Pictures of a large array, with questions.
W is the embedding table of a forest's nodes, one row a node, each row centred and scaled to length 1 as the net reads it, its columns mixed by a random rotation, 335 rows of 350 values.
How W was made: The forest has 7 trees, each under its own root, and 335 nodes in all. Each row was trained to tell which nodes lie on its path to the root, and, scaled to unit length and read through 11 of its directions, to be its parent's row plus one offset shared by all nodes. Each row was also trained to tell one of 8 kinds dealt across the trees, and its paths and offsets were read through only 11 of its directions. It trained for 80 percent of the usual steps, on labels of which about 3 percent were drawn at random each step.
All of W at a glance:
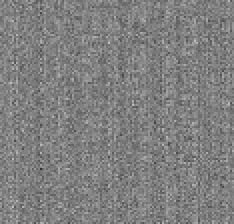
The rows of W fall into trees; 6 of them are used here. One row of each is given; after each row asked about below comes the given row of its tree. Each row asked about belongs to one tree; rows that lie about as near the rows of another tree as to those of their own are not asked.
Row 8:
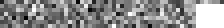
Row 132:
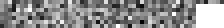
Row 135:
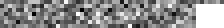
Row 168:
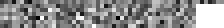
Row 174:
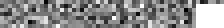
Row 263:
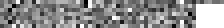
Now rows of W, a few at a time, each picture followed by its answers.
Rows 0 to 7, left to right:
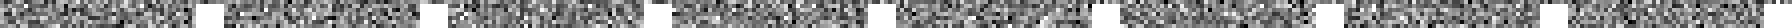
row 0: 168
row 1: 132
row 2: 168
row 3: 174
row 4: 8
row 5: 174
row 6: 132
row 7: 8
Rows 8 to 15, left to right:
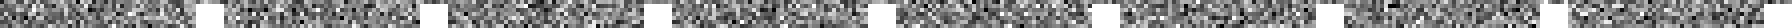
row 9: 135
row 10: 8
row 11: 8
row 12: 174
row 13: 168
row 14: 8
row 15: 174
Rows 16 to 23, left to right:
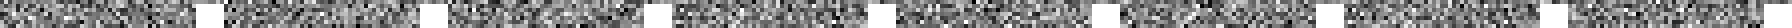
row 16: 135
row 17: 8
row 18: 174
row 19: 174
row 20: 8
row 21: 174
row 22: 174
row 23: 8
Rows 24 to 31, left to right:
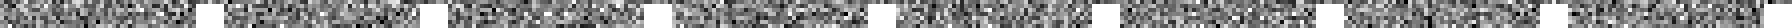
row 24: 8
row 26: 168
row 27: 168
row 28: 168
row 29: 263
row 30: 8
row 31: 174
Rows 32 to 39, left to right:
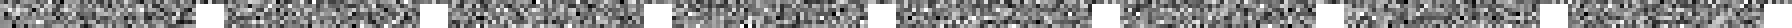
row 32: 174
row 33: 263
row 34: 263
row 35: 168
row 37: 174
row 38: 135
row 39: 8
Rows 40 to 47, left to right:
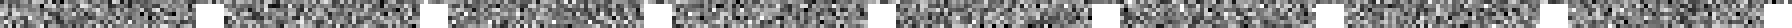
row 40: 135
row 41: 8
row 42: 135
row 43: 132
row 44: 263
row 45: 174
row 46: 168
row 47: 135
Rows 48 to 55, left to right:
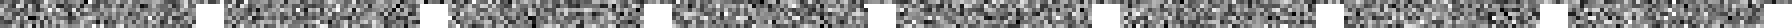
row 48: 263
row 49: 174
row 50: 8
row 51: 135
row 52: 168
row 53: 135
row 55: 174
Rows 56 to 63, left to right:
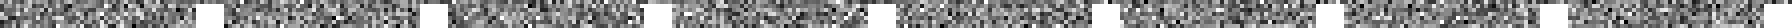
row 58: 263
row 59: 168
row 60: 263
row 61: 135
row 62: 135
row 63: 135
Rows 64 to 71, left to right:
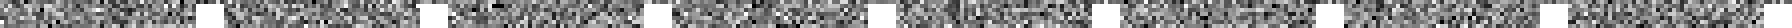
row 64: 135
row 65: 135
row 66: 8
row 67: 174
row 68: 8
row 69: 8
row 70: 132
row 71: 168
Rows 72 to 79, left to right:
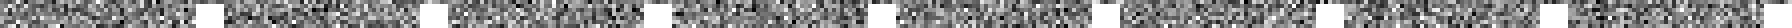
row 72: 168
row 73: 8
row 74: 174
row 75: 174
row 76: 174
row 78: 168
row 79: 8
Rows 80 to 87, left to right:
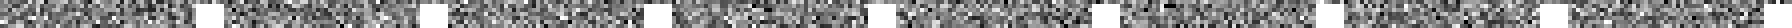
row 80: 135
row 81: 8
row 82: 263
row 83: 263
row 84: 174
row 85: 8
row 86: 168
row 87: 174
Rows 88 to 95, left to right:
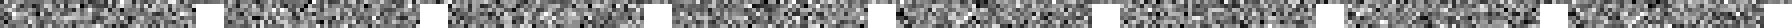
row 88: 168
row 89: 263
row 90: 263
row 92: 174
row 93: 168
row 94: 174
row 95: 174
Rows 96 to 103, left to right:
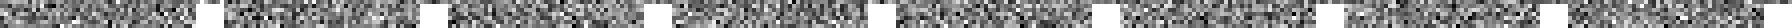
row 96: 8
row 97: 8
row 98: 132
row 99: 135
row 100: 132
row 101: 174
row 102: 168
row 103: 263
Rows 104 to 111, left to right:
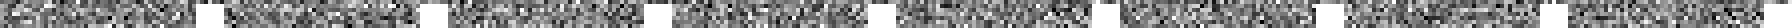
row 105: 174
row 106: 174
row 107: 168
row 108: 8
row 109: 263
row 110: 8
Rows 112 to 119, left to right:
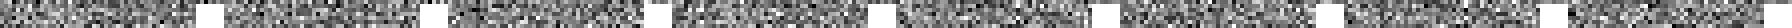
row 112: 132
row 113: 168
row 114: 8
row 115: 132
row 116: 168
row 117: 8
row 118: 168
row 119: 174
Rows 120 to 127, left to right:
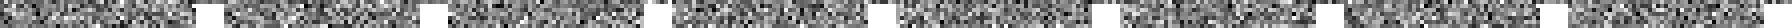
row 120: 168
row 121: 174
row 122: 8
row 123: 135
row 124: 135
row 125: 168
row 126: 263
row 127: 135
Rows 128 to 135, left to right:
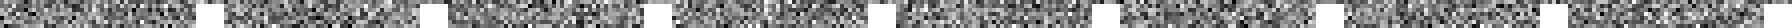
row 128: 135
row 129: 168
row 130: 8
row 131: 135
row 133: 168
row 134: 8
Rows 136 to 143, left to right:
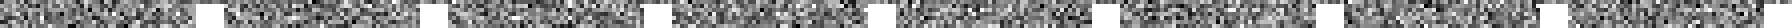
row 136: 168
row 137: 168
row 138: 168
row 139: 174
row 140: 174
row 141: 8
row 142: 263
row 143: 8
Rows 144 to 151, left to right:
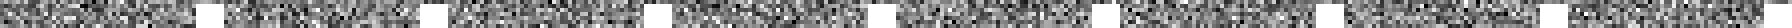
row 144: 8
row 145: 168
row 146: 168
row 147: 168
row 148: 135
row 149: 8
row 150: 168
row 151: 174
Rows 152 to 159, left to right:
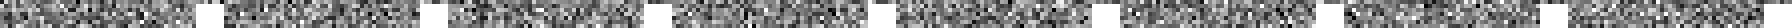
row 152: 135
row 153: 132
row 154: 168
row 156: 168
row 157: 174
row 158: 174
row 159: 263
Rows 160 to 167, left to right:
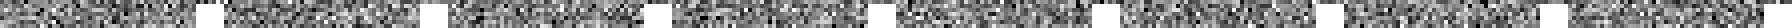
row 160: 135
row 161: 8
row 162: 174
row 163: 8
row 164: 174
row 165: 135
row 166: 132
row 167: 263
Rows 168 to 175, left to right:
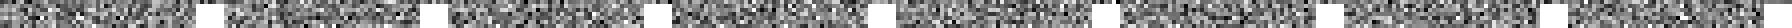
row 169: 168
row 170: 135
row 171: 8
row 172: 135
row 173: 168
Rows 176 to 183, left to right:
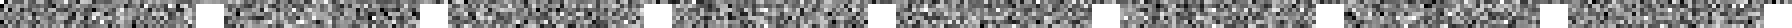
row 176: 8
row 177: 263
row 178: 135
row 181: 168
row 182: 174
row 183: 168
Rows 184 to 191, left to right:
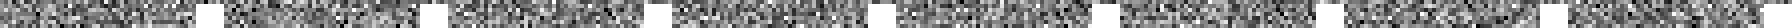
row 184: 168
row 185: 8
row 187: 135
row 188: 174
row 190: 135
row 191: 174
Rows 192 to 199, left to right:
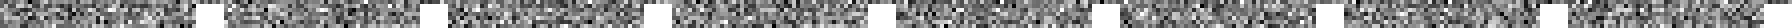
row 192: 8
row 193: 135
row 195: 168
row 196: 174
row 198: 174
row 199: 174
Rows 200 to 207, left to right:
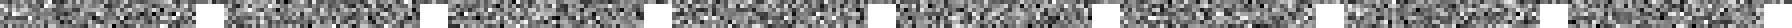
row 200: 168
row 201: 263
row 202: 132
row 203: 135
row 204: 263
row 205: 135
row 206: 168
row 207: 168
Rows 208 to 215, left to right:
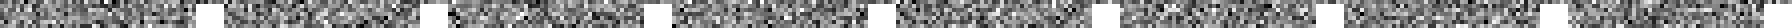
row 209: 174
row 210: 174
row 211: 263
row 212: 174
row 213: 135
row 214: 8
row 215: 8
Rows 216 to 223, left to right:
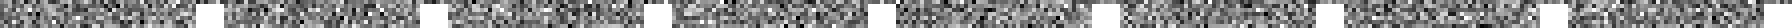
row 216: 168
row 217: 135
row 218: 135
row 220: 8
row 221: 8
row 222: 135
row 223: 263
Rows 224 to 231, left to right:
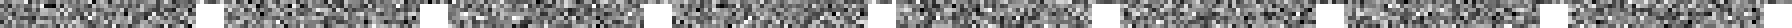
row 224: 8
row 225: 168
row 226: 135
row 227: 8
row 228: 168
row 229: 174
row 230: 135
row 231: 168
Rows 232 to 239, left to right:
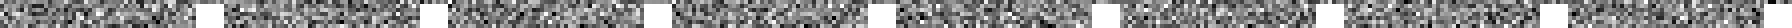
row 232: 168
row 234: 8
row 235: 174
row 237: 263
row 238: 263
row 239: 174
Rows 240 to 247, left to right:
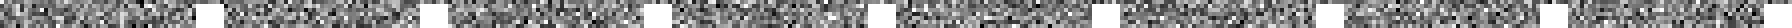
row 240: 132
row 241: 135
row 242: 135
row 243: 8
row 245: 168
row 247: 174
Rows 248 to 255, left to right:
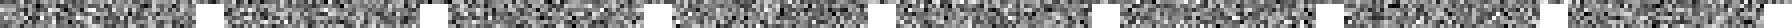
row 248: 168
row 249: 174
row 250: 168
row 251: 135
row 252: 8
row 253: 263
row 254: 8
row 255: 8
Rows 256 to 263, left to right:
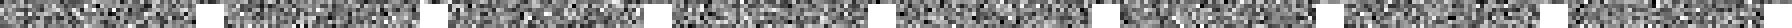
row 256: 135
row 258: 168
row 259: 132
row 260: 174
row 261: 263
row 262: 132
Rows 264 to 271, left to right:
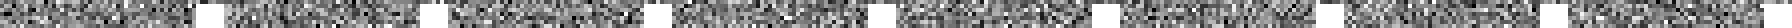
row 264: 174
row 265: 135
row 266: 174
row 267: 263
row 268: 263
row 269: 174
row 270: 8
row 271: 135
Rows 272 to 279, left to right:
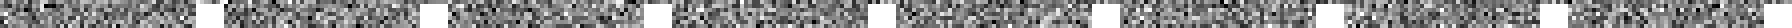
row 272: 8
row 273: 8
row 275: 132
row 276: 8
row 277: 168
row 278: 135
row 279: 135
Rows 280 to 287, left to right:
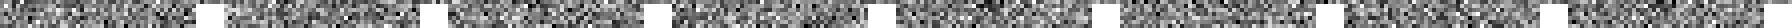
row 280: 174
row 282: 174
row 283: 263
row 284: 8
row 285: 168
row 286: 132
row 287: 8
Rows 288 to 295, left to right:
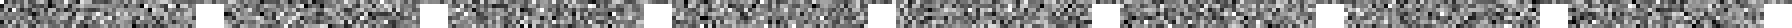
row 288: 8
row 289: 174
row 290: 168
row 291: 263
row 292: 174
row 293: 132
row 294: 168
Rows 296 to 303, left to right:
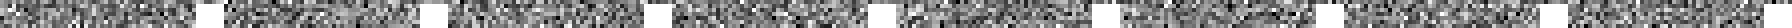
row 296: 168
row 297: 8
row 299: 132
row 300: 135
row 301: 168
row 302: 168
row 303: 132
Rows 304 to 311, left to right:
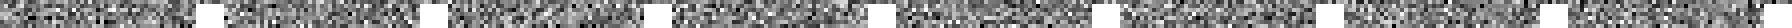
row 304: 8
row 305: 135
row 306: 263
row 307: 168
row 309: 174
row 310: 174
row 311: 174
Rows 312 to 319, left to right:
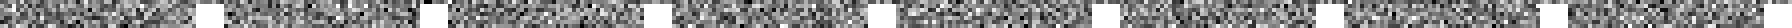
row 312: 168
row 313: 174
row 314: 8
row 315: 135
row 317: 8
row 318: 135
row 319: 8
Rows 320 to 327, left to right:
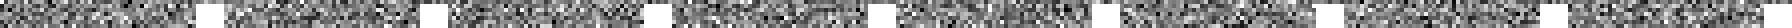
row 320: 8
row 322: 174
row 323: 132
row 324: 135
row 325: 168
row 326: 174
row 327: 135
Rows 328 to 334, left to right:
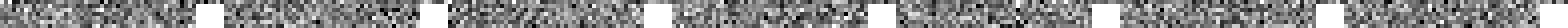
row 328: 174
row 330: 8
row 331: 168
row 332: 168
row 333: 135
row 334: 135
